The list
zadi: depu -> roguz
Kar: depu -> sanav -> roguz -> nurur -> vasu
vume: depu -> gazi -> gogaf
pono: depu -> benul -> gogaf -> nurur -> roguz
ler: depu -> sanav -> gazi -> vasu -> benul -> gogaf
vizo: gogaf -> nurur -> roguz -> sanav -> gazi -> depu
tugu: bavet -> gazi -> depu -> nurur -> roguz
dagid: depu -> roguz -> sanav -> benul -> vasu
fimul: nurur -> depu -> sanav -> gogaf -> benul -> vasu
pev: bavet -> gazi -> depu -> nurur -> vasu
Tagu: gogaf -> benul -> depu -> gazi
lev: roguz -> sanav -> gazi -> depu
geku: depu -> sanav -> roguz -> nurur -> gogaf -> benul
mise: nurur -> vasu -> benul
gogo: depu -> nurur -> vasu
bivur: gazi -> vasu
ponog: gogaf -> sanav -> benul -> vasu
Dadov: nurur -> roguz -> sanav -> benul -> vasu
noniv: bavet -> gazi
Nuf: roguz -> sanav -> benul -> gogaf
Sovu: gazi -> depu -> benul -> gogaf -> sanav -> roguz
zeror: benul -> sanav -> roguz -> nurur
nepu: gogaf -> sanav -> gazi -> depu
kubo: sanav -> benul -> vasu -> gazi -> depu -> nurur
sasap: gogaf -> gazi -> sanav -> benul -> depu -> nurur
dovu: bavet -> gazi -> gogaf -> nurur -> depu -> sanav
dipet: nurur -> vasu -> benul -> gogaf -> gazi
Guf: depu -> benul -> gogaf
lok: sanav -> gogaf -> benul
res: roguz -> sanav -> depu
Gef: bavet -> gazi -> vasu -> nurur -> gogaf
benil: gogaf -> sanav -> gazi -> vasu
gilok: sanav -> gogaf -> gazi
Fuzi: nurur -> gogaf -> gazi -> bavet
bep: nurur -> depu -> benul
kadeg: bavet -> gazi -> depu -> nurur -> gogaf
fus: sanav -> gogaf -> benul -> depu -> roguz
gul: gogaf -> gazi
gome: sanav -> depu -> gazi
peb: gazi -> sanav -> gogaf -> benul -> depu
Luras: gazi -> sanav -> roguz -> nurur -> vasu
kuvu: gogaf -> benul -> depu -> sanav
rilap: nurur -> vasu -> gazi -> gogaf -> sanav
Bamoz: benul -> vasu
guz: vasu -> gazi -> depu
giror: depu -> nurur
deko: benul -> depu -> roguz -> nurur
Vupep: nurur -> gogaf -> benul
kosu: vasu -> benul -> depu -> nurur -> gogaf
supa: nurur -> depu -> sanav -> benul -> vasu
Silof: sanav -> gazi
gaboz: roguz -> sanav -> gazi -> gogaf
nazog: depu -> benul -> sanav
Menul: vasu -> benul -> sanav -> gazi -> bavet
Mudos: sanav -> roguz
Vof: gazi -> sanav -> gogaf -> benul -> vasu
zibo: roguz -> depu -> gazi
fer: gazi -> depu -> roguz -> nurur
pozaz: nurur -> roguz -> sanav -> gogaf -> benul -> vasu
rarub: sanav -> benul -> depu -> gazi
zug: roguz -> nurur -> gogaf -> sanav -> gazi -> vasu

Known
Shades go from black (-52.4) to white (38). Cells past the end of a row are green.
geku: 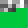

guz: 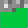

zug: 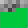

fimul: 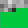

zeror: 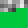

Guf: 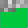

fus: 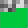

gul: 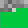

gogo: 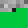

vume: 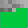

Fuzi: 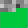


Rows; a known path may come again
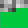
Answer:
dagid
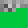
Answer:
lok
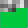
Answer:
zeror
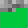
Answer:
rilap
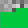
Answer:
Bamoz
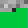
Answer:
gogo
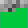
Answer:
zug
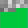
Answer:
Guf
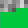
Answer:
zadi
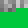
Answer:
ler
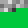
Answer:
Dadov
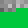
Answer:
Tagu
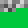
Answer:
Nuf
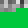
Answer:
Menul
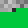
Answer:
mise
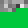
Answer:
tugu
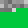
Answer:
gul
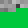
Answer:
kadeg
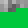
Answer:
Luras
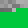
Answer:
vume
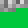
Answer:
Vupep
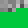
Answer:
Vof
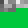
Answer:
rarub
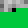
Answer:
supa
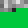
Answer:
kubo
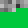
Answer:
Fuzi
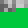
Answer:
kuvu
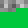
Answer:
zibo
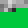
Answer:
fimul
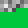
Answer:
pev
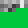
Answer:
vizo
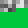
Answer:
fus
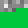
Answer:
guz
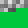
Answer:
pozaz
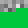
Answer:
ponog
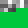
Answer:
geku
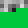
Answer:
Kar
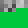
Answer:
Sovu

